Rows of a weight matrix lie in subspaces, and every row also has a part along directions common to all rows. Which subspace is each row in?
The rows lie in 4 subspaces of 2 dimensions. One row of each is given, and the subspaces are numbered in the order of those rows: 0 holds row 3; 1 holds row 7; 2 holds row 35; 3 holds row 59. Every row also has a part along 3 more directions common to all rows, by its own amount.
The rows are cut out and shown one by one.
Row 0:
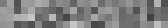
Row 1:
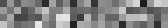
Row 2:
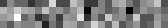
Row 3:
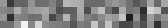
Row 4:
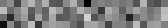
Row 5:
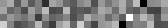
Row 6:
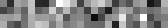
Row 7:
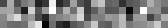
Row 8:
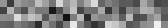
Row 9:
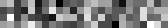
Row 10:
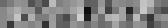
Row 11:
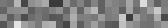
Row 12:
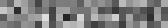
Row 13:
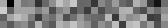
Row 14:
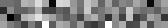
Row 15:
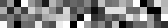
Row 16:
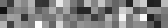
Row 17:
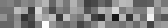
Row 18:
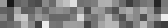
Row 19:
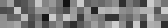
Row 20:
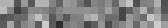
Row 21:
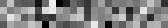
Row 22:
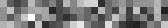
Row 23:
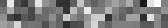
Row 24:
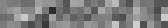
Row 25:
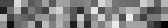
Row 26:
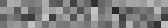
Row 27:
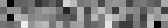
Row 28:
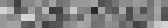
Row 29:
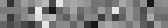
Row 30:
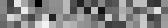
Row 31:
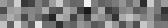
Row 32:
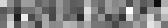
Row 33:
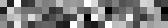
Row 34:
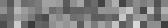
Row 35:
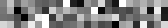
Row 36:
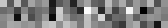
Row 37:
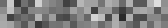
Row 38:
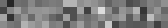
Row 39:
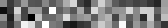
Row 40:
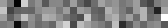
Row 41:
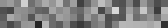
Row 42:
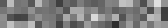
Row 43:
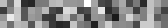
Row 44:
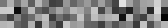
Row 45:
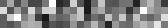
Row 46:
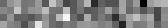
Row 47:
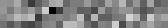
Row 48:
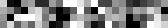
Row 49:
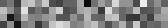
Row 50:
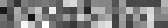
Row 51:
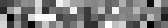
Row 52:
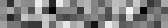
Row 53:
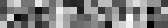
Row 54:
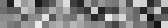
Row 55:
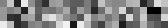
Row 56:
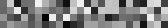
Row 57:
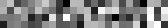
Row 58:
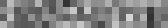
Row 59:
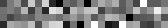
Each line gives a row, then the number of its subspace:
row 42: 2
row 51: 1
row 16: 2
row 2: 1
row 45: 1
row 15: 3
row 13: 2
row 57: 2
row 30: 2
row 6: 2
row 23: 2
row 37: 2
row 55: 3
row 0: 0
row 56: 2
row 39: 0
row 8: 3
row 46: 3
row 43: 3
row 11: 3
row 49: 3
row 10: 1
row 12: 2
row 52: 1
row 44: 2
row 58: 0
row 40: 3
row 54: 2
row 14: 1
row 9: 1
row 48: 0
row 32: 1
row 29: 1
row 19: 2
